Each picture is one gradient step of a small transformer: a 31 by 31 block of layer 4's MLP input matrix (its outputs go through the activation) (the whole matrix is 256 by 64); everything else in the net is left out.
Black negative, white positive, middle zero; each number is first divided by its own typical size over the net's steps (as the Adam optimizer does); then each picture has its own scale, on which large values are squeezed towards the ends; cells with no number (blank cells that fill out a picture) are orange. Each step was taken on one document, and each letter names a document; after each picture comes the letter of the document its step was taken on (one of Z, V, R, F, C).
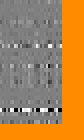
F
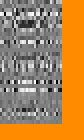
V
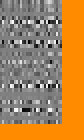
F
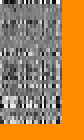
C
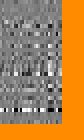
F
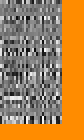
C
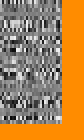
C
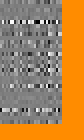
F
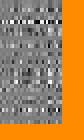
F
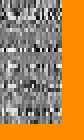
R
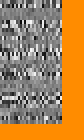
C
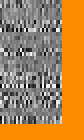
C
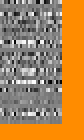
V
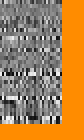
C
